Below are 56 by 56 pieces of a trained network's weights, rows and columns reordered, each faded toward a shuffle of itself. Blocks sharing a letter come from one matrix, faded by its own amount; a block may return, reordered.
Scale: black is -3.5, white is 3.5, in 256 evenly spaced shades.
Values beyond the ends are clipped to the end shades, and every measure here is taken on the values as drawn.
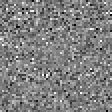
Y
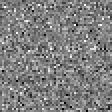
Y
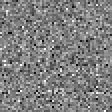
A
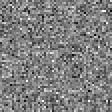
A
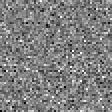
Y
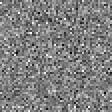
A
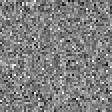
A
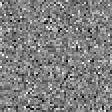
Y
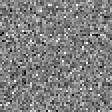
Y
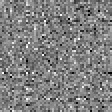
A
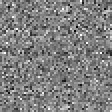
A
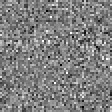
A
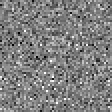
Y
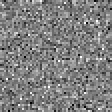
Y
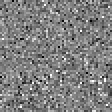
Y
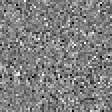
Y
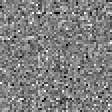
Y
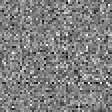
A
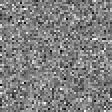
A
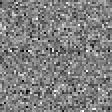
A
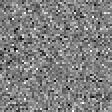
Y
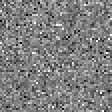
Y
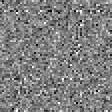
A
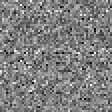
A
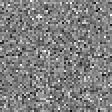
Y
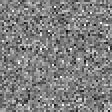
A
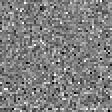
Y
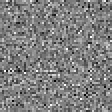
Y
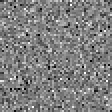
Y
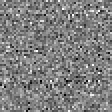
A
